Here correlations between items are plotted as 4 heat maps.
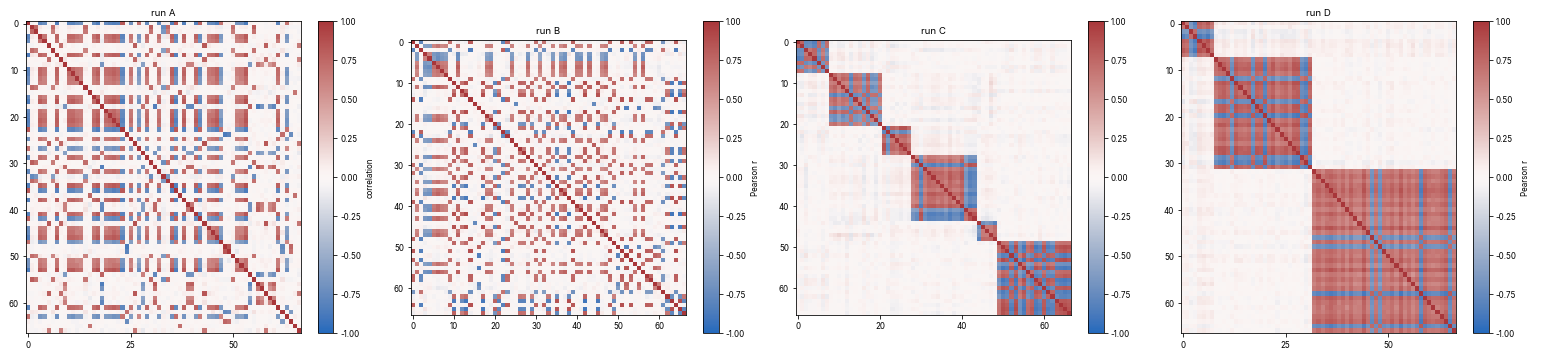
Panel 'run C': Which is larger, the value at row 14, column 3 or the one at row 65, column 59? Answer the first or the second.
the first
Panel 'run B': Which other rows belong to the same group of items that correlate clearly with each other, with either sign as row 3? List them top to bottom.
1, 4, 5, 6, 7, 8, 11, 18, 19, 24, 28, 31, 34, 36, 37, 40, 41, 43, 46, 47, 54, 56
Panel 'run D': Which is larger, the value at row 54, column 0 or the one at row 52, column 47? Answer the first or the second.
the second
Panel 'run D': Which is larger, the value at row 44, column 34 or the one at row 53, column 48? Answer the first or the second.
the first
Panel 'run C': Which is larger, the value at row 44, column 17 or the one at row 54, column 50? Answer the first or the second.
the first
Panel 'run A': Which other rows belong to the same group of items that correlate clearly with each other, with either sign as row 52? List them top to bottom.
0, 3, 4, 7, 10, 11, 12, 13, 16, 17, 19, 20, 21, 22, 23, 25, 27, 29, 32, 35, 36, 38, 41, 42, 44, 45, 46, 47, 51, 53, 61, 63
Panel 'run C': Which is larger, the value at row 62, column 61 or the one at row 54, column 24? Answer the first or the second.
the first
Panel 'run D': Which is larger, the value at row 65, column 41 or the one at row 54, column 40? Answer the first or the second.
the second
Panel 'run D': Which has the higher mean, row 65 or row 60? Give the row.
60
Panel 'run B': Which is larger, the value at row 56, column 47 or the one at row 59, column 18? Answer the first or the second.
the first
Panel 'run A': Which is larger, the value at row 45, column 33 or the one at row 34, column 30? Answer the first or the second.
the second
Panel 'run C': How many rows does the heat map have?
67
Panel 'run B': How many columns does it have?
67
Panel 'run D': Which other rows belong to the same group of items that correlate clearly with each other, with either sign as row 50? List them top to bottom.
32, 33, 34, 35, 36, 37, 38, 39, 40, 41, 42, 43, 44, 45, 46, 47, 48, 49, 51, 52, 53, 54, 55, 56, 57, 58, 59, 60, 61, 62, 63, 64, 65, 66
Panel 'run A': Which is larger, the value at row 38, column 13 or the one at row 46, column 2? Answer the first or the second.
the first
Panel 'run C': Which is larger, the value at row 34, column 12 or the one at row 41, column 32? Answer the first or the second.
the first
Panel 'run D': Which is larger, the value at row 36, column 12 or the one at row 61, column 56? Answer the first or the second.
the second
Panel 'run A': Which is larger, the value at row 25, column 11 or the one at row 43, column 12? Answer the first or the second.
the first
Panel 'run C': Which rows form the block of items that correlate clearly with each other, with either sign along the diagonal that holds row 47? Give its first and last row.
44 to 48
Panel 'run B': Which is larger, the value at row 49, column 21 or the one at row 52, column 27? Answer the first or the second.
the first
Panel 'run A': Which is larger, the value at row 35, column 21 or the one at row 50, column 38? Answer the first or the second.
the first
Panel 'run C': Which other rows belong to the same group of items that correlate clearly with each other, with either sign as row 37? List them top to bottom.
28, 29, 30, 31, 32, 33, 34, 35, 36, 38, 39, 40, 41, 42, 43
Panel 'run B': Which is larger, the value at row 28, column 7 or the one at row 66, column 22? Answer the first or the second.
the first
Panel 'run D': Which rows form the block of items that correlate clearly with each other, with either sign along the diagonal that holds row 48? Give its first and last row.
32 to 66
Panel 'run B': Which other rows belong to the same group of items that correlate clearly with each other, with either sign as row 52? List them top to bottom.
16, 50, 55, 59, 60
